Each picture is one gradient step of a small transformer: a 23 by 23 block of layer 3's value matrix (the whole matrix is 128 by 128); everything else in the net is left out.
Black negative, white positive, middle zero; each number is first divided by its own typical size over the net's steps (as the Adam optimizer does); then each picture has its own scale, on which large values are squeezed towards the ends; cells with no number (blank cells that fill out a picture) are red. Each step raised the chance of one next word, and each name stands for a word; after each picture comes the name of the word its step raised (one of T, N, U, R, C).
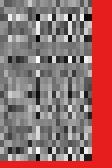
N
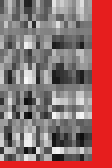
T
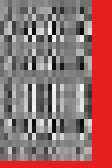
N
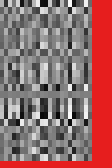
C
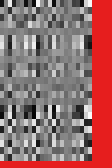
C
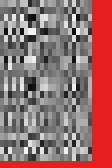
N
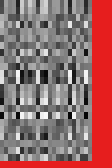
T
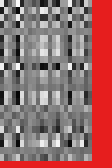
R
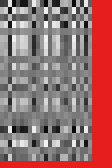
R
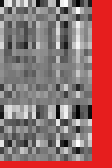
C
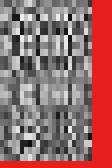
N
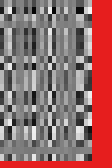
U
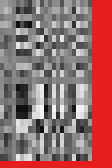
R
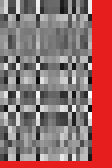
U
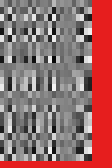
N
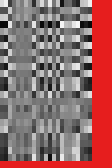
R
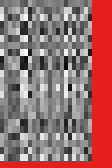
N
